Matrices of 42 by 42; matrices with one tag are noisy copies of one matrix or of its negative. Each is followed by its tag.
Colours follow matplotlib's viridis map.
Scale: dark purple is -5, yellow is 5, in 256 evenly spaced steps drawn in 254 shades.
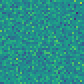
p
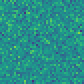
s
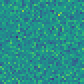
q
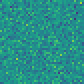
p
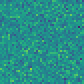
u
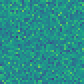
q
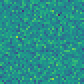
q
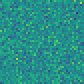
p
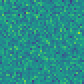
s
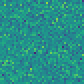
u
